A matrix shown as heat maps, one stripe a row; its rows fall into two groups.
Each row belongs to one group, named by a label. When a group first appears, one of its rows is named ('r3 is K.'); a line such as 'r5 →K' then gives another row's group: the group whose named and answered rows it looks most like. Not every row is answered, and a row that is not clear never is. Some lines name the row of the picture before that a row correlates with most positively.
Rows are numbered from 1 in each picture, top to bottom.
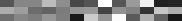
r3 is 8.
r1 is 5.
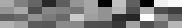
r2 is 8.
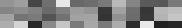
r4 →8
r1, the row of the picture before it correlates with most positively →2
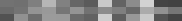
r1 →5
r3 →5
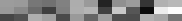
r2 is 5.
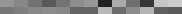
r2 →5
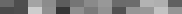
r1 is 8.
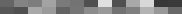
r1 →5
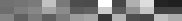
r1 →5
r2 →5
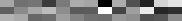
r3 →8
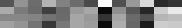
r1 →5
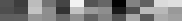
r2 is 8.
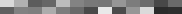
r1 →8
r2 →5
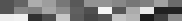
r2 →5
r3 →8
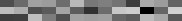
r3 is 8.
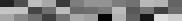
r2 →8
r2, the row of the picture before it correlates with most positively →2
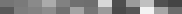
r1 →5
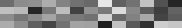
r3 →5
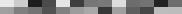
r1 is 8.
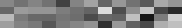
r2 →5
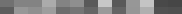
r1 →5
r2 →5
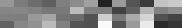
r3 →5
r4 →5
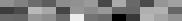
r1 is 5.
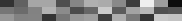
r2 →5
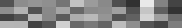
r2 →8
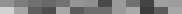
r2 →8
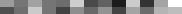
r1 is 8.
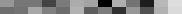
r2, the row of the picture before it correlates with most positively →1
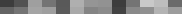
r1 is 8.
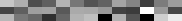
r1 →8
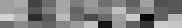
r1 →8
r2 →8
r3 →8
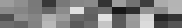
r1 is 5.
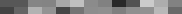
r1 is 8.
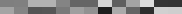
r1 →5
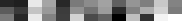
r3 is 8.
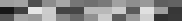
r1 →8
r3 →5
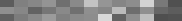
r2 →8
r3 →5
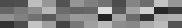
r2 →5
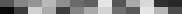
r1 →5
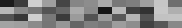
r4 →8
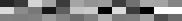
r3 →5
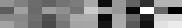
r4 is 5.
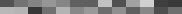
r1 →5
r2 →8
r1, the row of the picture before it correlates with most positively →2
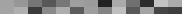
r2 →8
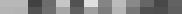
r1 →8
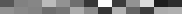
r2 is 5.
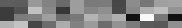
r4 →8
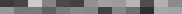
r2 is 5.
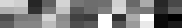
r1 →8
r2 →8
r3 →5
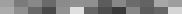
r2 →8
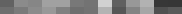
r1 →5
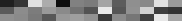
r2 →5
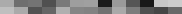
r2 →8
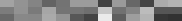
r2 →5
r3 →5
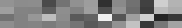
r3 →5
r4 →8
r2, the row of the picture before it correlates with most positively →1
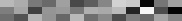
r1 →8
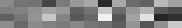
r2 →5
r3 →5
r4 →8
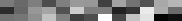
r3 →5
